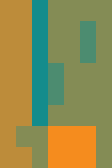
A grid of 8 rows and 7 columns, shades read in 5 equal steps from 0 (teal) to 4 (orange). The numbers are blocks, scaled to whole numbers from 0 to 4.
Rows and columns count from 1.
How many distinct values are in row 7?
3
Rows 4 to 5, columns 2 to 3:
3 0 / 3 0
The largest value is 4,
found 6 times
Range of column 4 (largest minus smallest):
3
